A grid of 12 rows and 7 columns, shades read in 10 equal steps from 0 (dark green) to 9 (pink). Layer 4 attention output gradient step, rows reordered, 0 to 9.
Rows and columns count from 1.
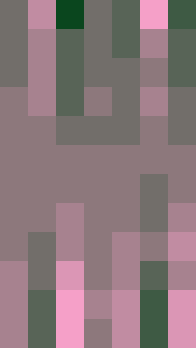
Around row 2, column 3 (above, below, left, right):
0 3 6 4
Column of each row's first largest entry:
6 2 2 2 1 1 1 3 7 3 3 3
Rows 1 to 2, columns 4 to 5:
4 3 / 4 3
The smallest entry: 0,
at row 1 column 3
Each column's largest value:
6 7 9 6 7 9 8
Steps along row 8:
same up down same down up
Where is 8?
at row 10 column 3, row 11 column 7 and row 12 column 7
